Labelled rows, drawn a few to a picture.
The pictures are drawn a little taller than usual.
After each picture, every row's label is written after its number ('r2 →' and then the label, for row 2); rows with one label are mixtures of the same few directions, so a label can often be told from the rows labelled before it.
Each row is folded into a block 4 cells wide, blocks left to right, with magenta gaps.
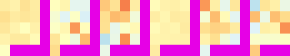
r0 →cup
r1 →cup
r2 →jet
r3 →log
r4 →log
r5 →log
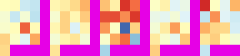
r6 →cup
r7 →cup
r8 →cup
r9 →cup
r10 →log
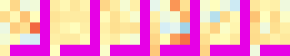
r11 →log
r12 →cup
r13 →log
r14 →log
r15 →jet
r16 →cup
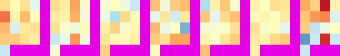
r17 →cup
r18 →jet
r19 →jet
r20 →log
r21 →log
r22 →log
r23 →jet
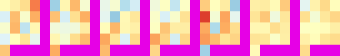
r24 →cup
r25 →log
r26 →jet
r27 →jet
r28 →cup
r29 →jet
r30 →log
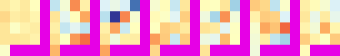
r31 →cup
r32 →log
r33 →jet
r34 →jet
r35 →jet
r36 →log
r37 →cup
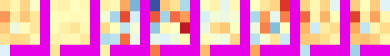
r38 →cup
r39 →cup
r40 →jet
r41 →log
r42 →cup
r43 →cup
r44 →cup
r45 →cup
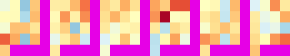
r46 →jet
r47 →cup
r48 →jet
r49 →jet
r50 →jet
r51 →log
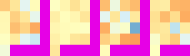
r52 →log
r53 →log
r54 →log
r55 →cup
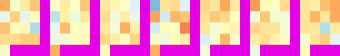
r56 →log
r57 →cup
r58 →cup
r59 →log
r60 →jet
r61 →log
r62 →cup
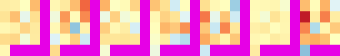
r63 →jet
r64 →cup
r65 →log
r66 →log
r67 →cup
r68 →jet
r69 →cup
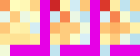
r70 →log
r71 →log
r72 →log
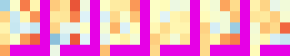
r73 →log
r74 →jet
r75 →cup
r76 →jet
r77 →log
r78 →log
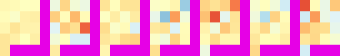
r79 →jet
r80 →log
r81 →log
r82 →jet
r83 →jet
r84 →jet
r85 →log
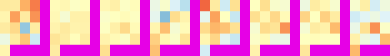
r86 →cup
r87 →jet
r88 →cup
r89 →jet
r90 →log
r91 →log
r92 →log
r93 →cup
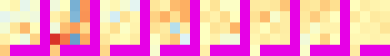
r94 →cup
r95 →jet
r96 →jet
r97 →cup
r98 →log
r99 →jet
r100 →jet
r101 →log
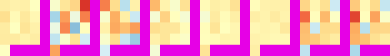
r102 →cup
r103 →cup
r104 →log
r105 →log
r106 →cup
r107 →log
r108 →cup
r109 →cup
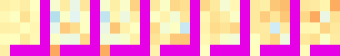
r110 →jet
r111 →cup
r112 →cup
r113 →log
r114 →log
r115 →cup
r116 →jet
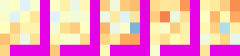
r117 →jet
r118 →cup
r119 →log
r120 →jet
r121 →cup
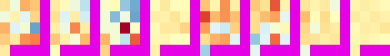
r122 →log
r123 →cup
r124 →cup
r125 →log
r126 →cup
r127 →jet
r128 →cup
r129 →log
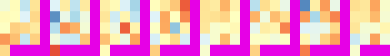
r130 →jet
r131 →cup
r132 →cup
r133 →cup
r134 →jet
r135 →log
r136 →log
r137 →jet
